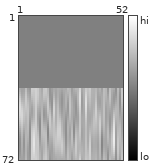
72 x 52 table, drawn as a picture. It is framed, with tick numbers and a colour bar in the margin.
It is made of 2 by 1 panels. Panel 1,1: middling, flat. Panel 2,1: high, streaked downward.
